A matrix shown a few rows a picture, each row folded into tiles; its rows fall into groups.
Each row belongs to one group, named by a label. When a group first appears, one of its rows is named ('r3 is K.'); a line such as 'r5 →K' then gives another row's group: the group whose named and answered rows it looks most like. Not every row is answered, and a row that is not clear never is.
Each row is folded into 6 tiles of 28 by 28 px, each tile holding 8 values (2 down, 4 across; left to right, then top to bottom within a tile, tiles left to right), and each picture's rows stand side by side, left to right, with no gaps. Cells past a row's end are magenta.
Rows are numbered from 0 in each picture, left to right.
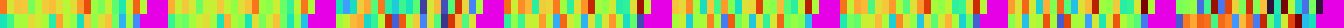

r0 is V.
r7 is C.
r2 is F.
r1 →V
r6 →V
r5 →V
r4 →V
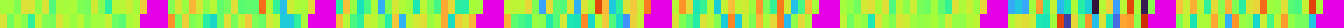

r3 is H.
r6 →F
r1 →H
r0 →H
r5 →H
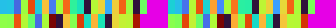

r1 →F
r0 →F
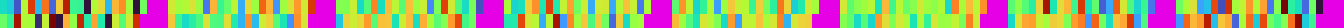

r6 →C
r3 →F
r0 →F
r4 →V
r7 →C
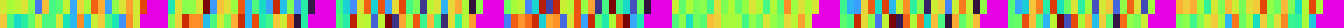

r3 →C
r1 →C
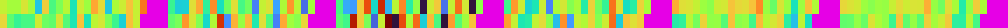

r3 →V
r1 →F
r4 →V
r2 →F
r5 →V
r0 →H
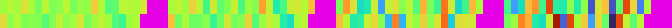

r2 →V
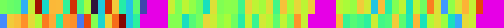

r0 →C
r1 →H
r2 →H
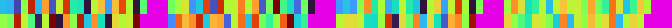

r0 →F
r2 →F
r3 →V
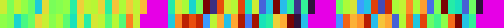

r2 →C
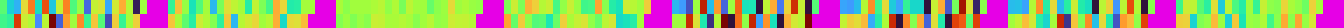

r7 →V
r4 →F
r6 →F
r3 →H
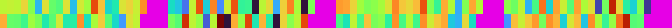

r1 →F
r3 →C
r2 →V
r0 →H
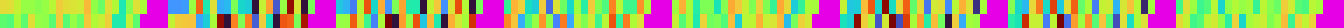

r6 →F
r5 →F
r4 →V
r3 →V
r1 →F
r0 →V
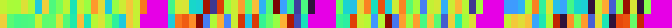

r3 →F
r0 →H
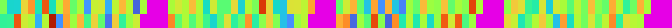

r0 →F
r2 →V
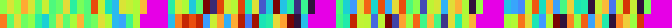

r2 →F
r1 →C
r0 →H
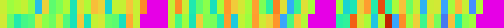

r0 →H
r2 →F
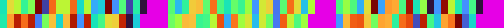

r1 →F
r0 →C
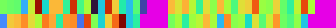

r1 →V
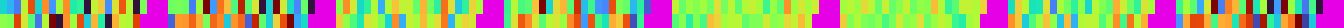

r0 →F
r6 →V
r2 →V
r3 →C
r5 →H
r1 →C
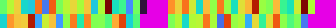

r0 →C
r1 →V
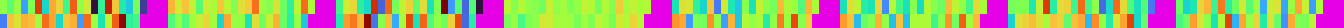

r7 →F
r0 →C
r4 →V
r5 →V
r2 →C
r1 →V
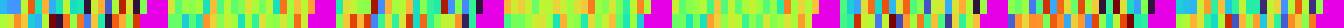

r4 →H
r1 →H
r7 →F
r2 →C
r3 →V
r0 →F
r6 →C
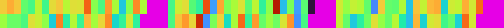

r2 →H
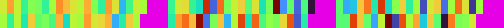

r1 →C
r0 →V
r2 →F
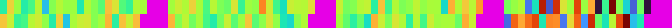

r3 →C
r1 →H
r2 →H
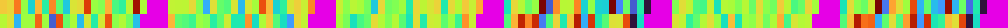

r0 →V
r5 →C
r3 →C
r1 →H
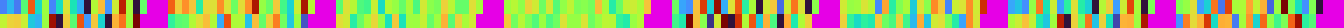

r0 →F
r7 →C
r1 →V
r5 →H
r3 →H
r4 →F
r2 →V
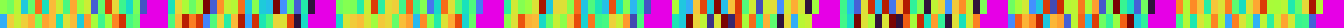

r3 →C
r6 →C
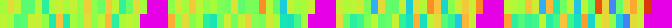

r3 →H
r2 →H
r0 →V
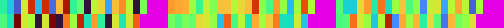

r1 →V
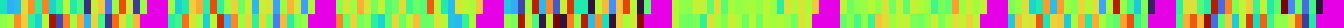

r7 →C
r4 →H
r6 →C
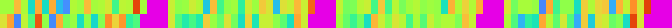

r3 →H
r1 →H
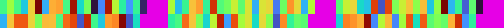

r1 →F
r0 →C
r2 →C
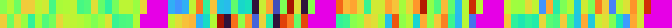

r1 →F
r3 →H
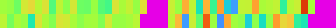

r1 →V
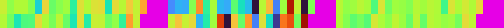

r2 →H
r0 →H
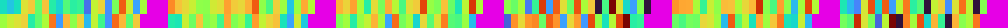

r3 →C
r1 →V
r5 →F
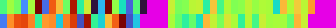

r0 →C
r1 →H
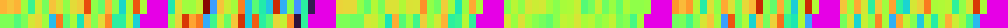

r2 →V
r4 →V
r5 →V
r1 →C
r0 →V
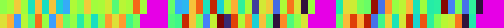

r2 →C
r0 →V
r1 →F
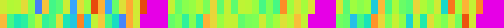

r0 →H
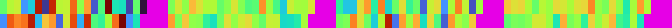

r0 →C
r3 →V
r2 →F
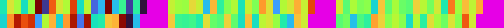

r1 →H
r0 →C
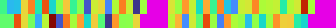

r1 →V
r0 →F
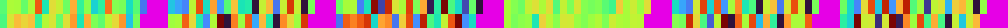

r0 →C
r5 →F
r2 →C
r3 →H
